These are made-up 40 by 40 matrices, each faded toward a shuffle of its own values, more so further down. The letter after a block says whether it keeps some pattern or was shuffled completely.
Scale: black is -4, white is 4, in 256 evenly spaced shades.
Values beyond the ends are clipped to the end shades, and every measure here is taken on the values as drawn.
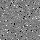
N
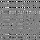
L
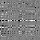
L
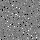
N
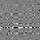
L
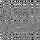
L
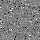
N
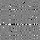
L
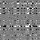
L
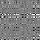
L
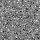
N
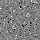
N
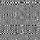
L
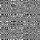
L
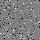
N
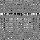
L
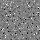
N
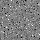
N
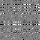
L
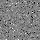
N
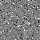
N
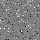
N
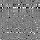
L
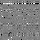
L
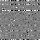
L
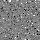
N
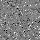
N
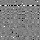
L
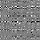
L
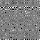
L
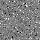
N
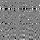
L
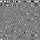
L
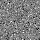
N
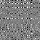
L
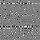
L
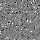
N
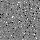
N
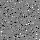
N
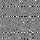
L
